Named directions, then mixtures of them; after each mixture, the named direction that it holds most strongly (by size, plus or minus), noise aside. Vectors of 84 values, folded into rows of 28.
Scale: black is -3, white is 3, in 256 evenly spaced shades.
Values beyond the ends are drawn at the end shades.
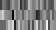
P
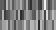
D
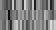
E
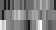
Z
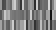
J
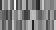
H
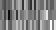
E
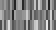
J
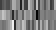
P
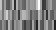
H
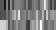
Z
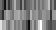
Z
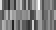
H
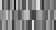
H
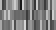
J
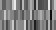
J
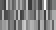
D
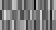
J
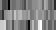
Z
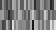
E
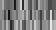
J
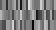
P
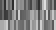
D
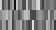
H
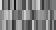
H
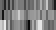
Z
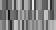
E
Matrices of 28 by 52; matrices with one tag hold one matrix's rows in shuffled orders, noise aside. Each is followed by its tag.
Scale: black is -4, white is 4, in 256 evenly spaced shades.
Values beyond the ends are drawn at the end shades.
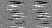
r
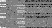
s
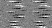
r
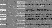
s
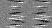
r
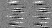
r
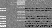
s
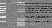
s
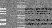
s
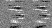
r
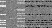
s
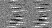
r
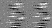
r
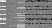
s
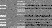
s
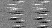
r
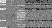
s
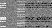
s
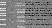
s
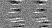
r
